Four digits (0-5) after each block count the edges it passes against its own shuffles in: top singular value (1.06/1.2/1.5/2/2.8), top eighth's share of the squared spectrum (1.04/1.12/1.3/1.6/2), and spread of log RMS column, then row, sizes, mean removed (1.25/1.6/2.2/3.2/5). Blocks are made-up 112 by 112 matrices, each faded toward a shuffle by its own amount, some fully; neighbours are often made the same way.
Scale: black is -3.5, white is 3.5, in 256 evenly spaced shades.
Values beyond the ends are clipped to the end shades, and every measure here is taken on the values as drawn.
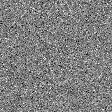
0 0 0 0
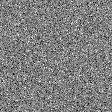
0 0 0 0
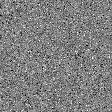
0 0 0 0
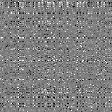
5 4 3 4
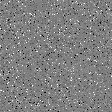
2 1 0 0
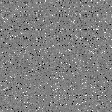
4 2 1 1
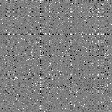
5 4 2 2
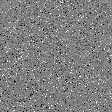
0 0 0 0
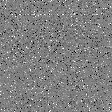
3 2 0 1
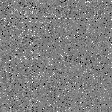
4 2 1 1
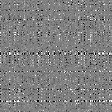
5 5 3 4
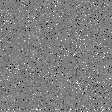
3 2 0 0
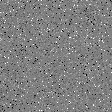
1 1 0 0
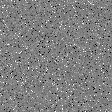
0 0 0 0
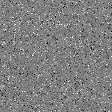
2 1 0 0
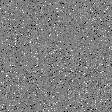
2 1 0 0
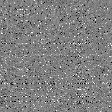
4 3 1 2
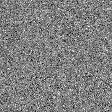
0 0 0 1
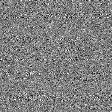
1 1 0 3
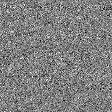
0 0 0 2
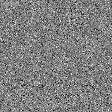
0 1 0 2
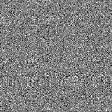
4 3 2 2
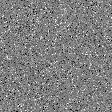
2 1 0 0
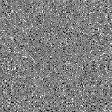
4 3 2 2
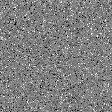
3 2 0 0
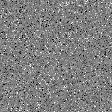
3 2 0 1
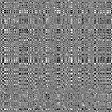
5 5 4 4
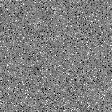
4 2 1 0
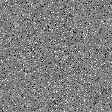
3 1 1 0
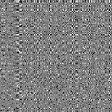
5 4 3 3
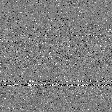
2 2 0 3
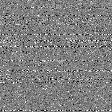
2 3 0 3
